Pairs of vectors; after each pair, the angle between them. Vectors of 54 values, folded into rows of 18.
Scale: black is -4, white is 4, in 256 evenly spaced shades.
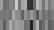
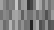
nearly parallel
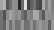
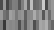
partly aligned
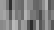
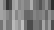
partly aligned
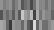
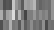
partly opposed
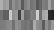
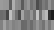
nearly parallel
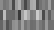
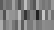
nearly opposite
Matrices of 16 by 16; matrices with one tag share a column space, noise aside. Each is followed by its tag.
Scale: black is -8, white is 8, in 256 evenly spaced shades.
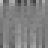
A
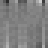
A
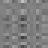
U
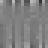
A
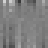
A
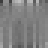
A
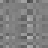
U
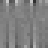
A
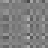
U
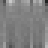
A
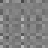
U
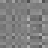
U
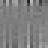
A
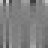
A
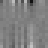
A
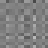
U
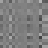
U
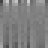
A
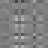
U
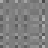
U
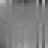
A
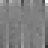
A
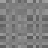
U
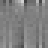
A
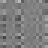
U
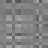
U
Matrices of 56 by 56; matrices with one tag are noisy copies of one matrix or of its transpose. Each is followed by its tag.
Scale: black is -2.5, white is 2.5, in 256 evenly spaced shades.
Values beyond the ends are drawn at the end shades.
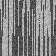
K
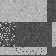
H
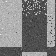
H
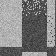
H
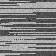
K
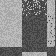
H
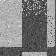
H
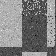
H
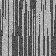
K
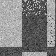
H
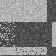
H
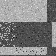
H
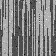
K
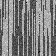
K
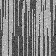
K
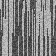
K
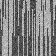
K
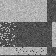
H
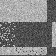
H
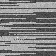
K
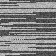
K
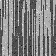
K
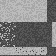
H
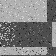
H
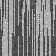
K
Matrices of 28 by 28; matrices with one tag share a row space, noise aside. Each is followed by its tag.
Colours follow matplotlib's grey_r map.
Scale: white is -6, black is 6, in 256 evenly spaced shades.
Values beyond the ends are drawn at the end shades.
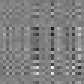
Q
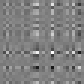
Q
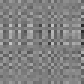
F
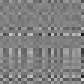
F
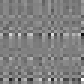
F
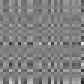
F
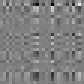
Q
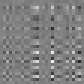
Q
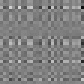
F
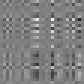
Q
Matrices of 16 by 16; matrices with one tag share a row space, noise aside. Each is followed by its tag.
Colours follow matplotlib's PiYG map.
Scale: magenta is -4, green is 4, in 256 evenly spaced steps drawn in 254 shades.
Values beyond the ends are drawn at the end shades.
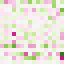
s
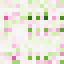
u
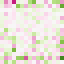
s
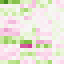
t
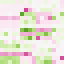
t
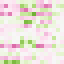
t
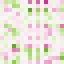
u
